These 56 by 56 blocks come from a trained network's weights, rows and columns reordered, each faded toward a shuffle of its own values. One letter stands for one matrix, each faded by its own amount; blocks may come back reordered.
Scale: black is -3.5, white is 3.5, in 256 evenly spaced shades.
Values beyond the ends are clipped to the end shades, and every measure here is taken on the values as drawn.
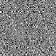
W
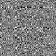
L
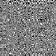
L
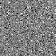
W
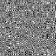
L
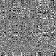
L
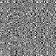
L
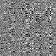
L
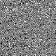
W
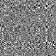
L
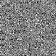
W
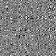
L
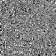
W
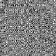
L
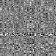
L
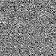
W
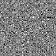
W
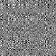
L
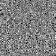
W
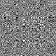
L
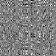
L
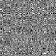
L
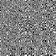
L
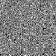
W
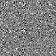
W
